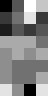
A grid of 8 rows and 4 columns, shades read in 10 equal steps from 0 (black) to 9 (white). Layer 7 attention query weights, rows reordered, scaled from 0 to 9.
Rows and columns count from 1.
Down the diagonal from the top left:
0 4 2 4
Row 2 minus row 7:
-3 0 4 -4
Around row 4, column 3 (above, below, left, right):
2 5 6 4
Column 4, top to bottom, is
7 2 3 4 6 4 6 8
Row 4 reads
6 6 6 4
